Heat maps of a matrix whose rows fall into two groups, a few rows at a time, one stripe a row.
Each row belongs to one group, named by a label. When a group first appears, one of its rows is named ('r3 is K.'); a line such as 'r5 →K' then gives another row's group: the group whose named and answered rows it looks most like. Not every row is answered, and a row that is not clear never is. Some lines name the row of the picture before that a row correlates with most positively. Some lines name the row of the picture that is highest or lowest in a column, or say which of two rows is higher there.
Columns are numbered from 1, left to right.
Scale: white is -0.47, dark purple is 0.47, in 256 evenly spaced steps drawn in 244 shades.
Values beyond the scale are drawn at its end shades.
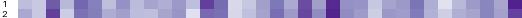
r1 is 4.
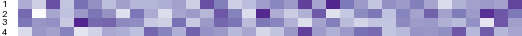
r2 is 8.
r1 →4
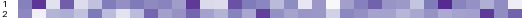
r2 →8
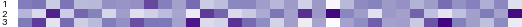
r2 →4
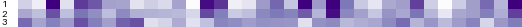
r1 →4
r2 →4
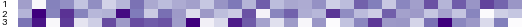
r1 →8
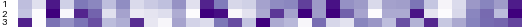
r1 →4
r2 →4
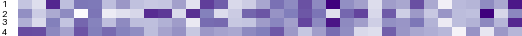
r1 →4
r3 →4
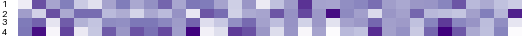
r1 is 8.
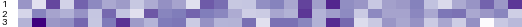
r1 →4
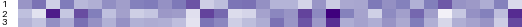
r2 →4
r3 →4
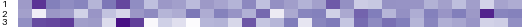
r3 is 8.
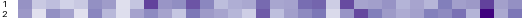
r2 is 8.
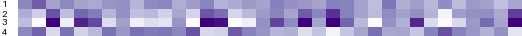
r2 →4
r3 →4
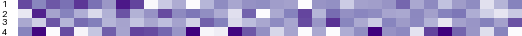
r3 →4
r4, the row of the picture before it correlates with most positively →4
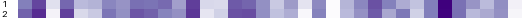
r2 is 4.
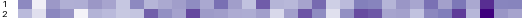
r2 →8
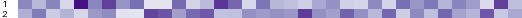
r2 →8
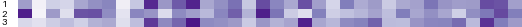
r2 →8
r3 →8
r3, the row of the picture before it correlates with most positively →2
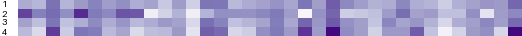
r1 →4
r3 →4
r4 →4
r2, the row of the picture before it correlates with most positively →2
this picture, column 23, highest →4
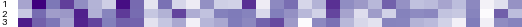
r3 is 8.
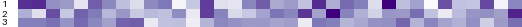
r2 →4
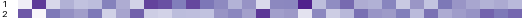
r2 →8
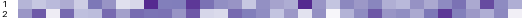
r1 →8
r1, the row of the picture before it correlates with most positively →1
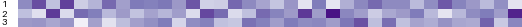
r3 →8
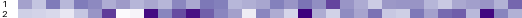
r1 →4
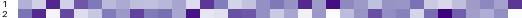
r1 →4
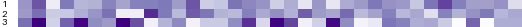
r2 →8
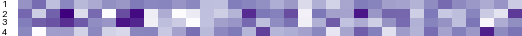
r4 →8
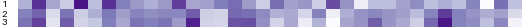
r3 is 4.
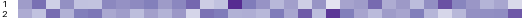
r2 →4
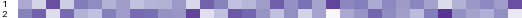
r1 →4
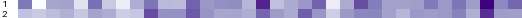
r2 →8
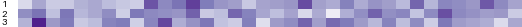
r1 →8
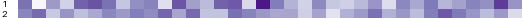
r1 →8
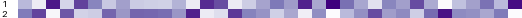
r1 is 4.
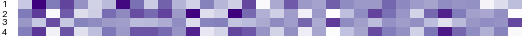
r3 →4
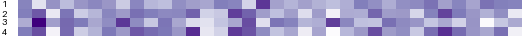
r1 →8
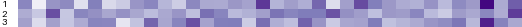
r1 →8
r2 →4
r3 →8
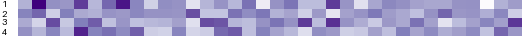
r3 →4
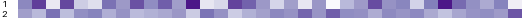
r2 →4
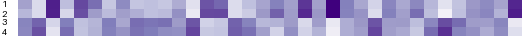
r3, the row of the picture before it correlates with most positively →1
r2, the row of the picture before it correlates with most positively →2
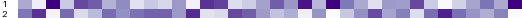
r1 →4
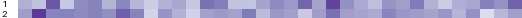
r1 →4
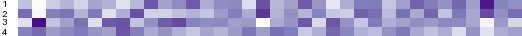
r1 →8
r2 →8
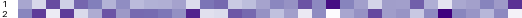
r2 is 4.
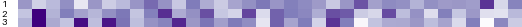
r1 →8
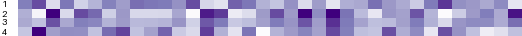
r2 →4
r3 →4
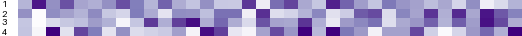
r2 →8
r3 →8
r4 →4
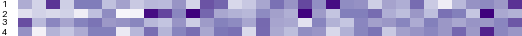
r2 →8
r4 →8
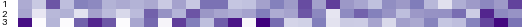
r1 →4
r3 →8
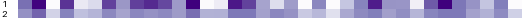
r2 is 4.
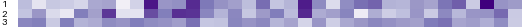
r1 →8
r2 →8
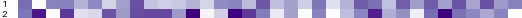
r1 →8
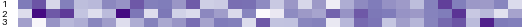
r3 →8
